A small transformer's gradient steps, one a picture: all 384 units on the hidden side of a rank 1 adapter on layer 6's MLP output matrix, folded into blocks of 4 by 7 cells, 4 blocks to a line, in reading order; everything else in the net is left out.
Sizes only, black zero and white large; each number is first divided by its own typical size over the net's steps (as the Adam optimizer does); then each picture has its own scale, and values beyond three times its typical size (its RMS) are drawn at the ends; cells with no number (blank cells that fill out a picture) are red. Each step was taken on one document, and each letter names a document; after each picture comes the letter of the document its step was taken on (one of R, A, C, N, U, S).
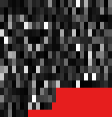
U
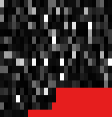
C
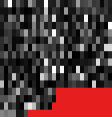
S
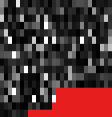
U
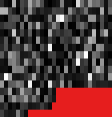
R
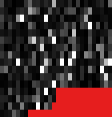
C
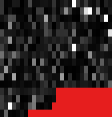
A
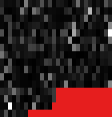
A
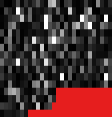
C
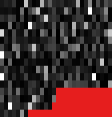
A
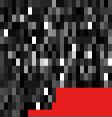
C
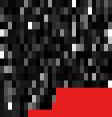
A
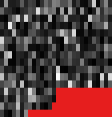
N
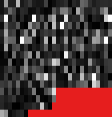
S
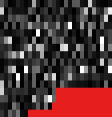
U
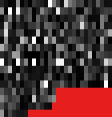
U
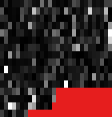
A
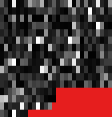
N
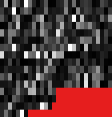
S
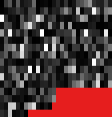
S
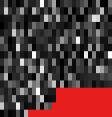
N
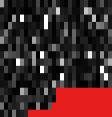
C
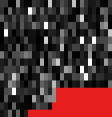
U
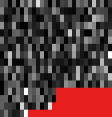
N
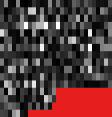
U
